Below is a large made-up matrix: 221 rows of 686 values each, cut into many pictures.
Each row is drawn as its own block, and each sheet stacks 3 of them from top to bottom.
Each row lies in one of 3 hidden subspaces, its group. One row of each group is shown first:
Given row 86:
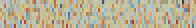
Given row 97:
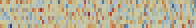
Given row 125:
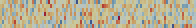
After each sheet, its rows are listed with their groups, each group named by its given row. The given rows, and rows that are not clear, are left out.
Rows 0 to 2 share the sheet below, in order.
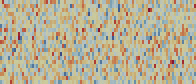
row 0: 86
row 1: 125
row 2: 97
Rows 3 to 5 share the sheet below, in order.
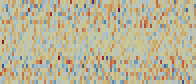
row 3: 86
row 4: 125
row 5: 97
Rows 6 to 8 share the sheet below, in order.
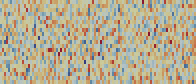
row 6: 86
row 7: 125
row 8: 86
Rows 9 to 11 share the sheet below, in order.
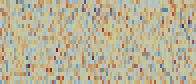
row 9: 97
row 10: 86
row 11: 86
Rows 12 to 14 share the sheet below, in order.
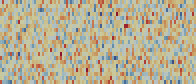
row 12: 97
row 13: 125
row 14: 97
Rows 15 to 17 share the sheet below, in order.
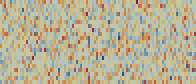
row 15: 97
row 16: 86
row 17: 86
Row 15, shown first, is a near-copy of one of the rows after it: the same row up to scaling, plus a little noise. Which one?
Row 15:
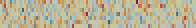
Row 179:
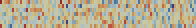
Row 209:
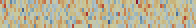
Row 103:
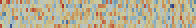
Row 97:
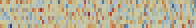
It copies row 209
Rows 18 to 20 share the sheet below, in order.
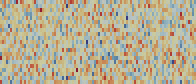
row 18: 97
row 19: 97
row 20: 97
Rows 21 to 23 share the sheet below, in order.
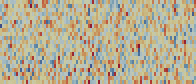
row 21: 86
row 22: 97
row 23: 86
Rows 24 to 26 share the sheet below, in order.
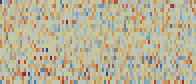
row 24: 97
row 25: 125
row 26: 86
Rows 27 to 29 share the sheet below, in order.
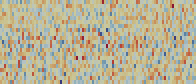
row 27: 97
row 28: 97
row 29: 125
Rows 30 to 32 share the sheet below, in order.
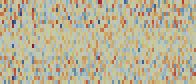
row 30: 125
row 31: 86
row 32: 125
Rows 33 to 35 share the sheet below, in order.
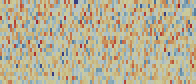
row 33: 125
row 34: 86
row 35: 97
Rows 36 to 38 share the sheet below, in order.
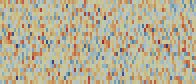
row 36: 97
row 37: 86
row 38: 86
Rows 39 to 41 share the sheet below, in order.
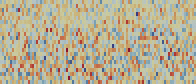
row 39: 86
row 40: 86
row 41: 97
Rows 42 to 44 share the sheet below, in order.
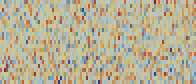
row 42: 125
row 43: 86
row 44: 125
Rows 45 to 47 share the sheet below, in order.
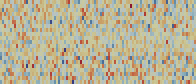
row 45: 125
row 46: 86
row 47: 97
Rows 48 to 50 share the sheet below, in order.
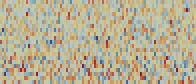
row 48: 86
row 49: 86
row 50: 97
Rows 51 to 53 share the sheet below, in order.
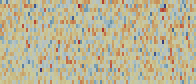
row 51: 97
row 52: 86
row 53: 97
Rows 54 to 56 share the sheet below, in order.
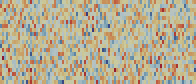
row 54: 97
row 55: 86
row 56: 86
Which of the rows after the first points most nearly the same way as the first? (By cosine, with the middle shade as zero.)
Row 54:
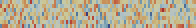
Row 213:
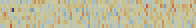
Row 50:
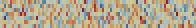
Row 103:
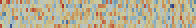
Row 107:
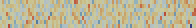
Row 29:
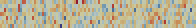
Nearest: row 50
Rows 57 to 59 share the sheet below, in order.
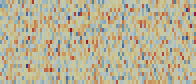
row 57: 86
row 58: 86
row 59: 86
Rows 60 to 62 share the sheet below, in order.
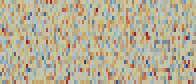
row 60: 86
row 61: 86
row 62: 86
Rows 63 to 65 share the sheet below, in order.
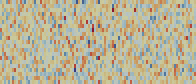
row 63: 125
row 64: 86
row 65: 125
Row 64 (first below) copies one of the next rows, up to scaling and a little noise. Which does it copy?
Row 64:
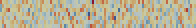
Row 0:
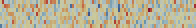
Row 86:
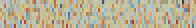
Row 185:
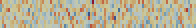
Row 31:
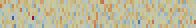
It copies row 185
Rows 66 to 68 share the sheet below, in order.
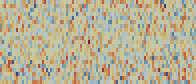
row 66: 97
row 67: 97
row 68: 86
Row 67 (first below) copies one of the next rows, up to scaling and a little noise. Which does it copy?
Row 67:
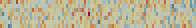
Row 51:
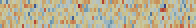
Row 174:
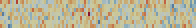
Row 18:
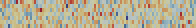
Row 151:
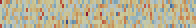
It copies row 174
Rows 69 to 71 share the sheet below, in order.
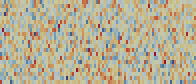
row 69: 125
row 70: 86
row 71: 97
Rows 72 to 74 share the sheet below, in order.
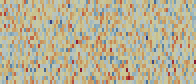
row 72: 125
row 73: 97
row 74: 86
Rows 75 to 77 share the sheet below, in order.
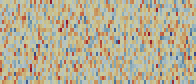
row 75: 86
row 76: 97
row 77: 86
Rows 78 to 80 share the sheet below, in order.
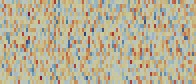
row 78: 86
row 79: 86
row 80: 125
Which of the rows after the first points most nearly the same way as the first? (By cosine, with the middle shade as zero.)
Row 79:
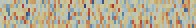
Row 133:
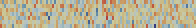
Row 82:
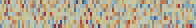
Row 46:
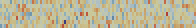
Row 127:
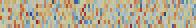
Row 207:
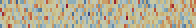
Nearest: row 46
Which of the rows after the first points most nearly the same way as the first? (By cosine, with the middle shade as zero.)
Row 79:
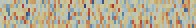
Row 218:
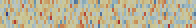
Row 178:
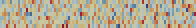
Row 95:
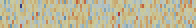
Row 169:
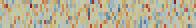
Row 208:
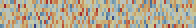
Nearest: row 178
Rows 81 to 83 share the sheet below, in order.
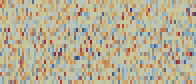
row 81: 86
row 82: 125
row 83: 125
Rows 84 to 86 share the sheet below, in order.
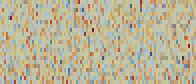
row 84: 125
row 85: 86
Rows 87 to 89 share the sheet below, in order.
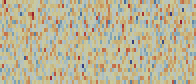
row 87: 125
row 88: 86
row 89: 125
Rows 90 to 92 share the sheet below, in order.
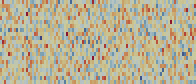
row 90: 86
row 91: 97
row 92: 86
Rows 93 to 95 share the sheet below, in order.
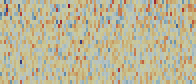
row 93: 125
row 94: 125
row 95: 125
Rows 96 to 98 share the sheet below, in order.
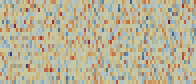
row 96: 86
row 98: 86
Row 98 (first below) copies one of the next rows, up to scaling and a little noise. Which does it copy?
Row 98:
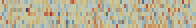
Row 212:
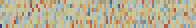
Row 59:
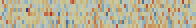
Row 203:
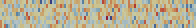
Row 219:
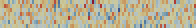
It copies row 59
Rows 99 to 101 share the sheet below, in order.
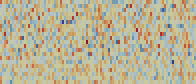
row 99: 97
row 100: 97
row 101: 97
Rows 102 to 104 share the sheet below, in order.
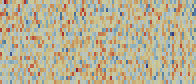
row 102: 125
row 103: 97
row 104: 97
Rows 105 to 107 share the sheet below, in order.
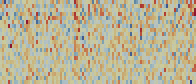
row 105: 125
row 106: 125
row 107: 125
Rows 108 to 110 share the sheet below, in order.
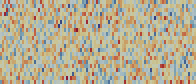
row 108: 125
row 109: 125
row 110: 97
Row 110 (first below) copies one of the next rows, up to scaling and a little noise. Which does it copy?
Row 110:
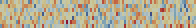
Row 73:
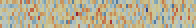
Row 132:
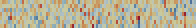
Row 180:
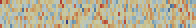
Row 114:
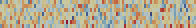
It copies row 114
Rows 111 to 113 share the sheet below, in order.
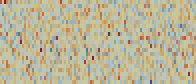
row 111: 97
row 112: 125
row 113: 86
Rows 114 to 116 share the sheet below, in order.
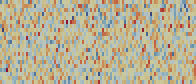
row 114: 97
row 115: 86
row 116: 125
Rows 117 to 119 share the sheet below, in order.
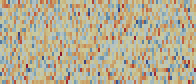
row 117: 86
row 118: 125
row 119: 86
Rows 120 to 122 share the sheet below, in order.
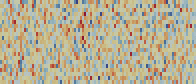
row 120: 125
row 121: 125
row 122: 125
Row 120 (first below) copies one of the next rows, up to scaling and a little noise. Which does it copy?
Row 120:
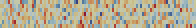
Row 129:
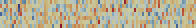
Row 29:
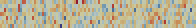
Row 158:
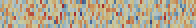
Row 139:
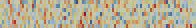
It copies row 139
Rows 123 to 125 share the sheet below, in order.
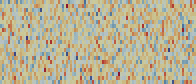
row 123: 97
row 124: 86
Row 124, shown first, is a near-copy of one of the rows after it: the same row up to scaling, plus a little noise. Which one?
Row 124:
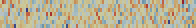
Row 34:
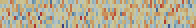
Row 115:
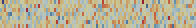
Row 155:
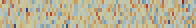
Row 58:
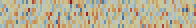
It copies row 155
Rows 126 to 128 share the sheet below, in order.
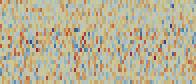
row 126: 97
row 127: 125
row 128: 125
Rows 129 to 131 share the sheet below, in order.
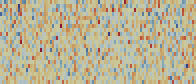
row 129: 125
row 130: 125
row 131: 86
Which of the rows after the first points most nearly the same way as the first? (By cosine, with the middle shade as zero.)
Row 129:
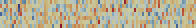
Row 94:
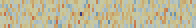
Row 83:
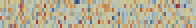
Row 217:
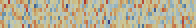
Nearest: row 83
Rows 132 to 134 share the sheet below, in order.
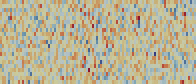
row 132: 97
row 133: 86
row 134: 97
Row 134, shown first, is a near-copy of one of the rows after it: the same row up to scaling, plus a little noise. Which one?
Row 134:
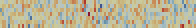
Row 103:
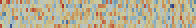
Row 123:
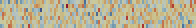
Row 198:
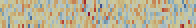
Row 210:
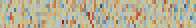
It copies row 198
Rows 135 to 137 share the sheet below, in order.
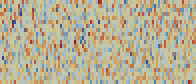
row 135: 125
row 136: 125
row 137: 86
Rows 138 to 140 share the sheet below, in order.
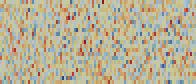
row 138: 86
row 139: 125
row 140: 97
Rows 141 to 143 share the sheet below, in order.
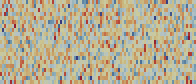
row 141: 125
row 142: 86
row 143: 125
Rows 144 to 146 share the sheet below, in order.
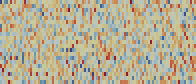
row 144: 97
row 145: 97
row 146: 97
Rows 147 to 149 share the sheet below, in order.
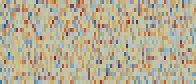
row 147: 86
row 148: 97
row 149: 86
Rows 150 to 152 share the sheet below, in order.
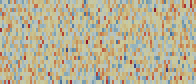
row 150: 97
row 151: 97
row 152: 125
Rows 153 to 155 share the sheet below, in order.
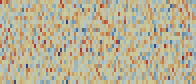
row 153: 97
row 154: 125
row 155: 86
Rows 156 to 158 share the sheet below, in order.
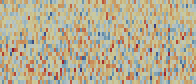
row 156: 86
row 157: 125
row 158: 125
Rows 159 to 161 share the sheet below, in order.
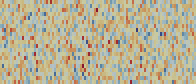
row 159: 86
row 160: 97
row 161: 125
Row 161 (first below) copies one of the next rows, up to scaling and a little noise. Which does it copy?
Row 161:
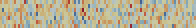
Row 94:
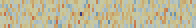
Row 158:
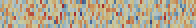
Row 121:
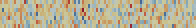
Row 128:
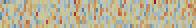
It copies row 121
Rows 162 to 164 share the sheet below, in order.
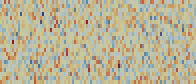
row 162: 125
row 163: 86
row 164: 86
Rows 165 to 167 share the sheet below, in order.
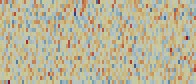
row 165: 125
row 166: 86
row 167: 125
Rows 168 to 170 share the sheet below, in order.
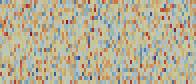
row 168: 97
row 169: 86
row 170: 125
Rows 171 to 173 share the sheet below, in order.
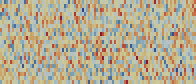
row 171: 125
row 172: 97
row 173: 97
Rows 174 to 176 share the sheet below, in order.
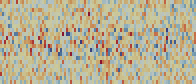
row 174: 97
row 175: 125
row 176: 125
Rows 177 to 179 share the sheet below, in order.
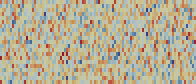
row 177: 125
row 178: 86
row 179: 97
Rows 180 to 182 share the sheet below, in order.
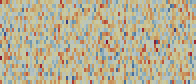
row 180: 97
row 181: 86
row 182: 97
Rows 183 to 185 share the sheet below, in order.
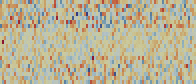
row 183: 97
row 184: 125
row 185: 86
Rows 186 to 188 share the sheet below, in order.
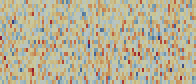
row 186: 125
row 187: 86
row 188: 125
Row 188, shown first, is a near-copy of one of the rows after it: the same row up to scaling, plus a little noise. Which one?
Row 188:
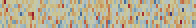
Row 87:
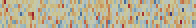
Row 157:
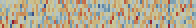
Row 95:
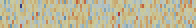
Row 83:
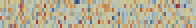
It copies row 87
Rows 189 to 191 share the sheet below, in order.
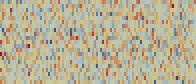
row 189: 97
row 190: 86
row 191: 86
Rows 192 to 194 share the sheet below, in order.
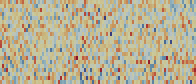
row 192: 97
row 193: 125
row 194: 125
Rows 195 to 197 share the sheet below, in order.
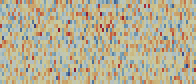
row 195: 97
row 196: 97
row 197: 86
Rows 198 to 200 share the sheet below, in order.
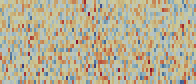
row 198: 97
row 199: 97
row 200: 97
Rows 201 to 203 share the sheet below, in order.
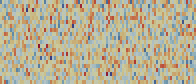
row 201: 97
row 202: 86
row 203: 86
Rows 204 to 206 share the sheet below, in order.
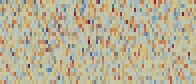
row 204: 125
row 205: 86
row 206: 86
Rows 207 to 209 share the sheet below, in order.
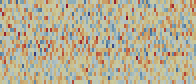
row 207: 97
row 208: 86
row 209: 97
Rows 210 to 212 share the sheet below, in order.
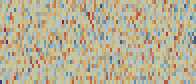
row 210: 97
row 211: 125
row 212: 86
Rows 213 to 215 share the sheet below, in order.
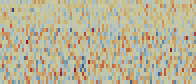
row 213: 97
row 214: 86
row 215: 125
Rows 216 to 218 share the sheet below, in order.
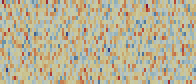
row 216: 86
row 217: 97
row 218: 125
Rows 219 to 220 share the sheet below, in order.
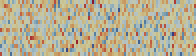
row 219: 86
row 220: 97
